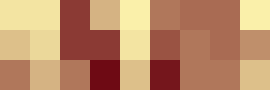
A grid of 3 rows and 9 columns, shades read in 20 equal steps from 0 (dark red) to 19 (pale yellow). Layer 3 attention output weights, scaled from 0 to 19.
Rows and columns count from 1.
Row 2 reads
15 17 4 4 18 6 9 8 11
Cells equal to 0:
1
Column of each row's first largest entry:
5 5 5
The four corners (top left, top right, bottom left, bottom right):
18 19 9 15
